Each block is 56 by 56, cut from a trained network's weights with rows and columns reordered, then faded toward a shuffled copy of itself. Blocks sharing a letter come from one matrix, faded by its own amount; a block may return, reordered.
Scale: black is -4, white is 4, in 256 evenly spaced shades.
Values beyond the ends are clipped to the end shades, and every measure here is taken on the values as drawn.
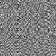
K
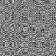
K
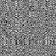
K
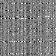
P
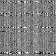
P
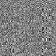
K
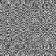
K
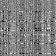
P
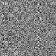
K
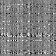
P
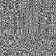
K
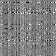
P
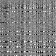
P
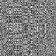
K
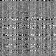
P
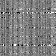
P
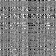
P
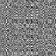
K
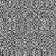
K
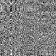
K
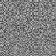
K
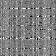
P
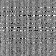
P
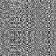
K
